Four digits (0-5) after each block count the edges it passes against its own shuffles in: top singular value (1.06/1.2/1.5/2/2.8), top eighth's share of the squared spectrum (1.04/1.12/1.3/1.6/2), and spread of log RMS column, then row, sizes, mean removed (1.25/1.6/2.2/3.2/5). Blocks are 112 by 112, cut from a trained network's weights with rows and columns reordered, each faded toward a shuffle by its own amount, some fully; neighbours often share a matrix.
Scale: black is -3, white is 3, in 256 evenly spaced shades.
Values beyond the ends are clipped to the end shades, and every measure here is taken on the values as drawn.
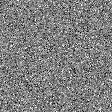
0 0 0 0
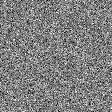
1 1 0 0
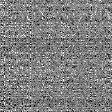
4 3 4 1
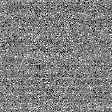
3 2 2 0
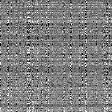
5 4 4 2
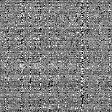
4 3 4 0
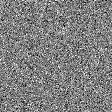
1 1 0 0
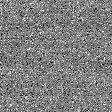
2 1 1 0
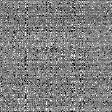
4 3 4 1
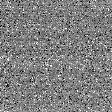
2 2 2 0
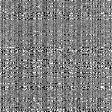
5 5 1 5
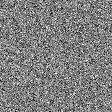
0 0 0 0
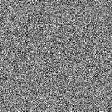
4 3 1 2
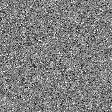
1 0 0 0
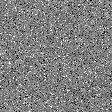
0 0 0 0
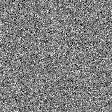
1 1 0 0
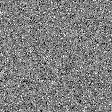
0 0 0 0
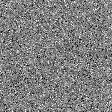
0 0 0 0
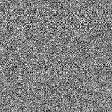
4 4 0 3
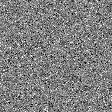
0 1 0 0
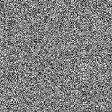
4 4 2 2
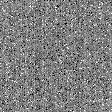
2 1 0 1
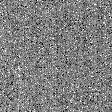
2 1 0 0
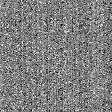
3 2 0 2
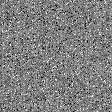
1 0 0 0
